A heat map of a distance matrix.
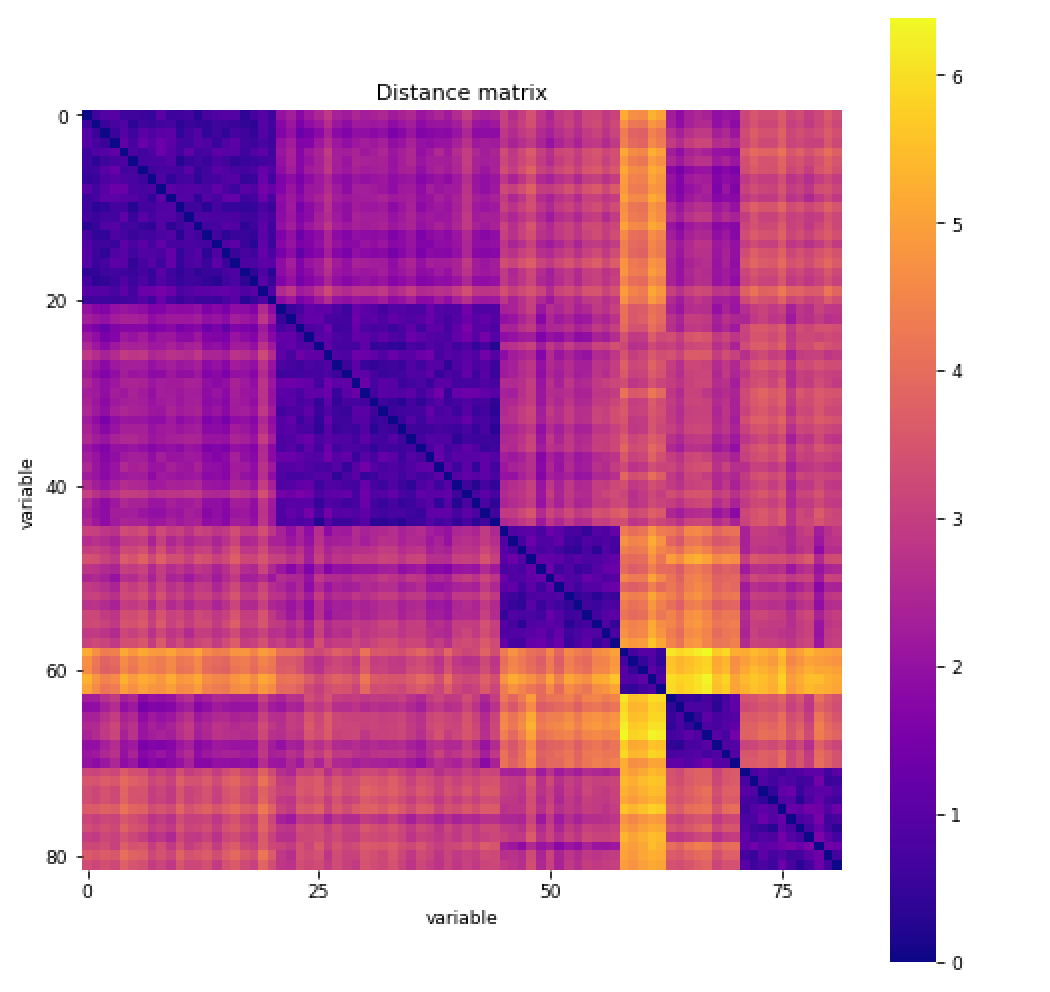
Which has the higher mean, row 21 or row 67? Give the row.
67
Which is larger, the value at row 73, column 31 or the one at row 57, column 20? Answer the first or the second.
the first
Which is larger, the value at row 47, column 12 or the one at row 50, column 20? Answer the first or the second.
the first
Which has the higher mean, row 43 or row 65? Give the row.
65
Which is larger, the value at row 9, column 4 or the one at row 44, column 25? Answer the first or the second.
the first
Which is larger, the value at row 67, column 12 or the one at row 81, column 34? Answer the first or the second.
the second
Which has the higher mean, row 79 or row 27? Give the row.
79
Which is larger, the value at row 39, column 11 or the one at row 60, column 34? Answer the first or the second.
the second
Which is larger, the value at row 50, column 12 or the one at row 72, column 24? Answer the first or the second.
the second
